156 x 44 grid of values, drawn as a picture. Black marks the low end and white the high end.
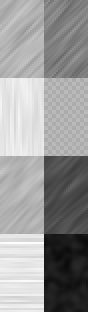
The table splits into 4 rows of 2 panels. Panel 1,1: high, slanting up to the right, faint in contrast. Panel 1,2: middling, slanting up to the right, faint in contrast. Panel 2,1: very high, streaked downward, faint in contrast. Panel 2,2: high, checkered, faint in contrast. Panel 3,1: high, slanting up to the right, faint in contrast. Panel 3,2: low, slanting up to the right, faint in contrast. Panel 4,1: very high, streaked across, faint in contrast. Panel 4,2: very low, blotchy, faint in contrast.
